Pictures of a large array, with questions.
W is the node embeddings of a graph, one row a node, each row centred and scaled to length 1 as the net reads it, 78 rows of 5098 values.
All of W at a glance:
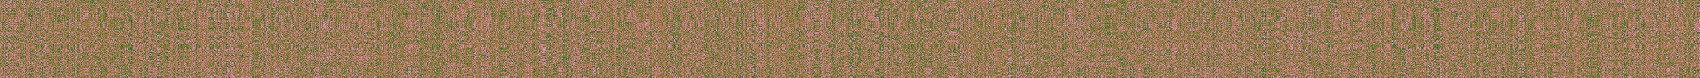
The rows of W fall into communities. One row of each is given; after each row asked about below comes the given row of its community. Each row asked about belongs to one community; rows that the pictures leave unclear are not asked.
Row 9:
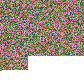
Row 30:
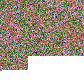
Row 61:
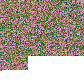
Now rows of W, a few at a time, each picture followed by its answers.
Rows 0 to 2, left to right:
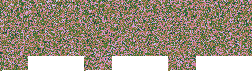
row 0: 61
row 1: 9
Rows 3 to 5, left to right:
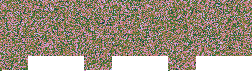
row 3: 30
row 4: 61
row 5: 9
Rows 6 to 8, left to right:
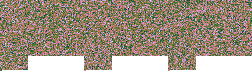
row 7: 61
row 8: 9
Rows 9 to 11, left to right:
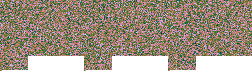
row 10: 9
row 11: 30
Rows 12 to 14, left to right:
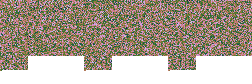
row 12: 61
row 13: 30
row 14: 30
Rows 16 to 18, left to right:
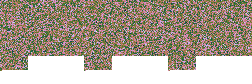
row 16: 30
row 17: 9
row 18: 30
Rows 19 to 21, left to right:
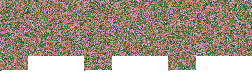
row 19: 9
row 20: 9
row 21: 61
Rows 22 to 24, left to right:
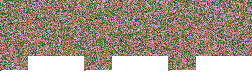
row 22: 9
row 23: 61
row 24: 9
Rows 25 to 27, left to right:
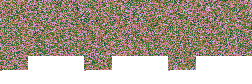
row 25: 61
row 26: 9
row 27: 61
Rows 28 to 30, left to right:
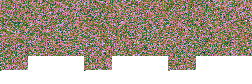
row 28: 9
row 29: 9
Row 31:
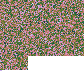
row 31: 61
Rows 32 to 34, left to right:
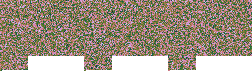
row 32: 61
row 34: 61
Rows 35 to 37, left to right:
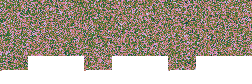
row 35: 9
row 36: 9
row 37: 30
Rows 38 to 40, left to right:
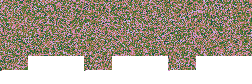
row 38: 30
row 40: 61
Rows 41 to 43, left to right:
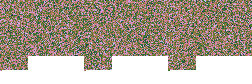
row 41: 61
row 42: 30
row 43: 30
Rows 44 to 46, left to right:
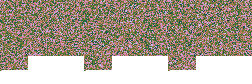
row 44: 9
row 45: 9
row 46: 9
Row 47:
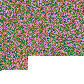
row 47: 9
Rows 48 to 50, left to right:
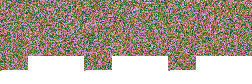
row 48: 9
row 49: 9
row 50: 61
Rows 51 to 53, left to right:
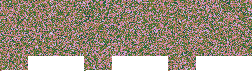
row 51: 30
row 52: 9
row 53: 61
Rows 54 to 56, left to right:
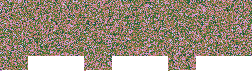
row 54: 61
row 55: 61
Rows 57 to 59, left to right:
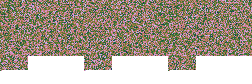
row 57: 9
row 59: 9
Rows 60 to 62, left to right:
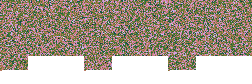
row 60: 30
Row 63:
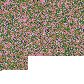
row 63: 9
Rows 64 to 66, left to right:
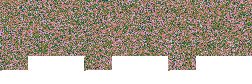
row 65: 9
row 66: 61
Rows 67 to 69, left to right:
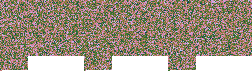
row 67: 61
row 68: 30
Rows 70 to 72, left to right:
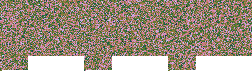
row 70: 30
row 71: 30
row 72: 9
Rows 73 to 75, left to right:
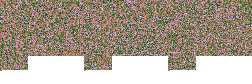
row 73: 30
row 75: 9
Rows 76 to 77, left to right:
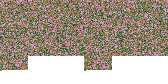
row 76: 61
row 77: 61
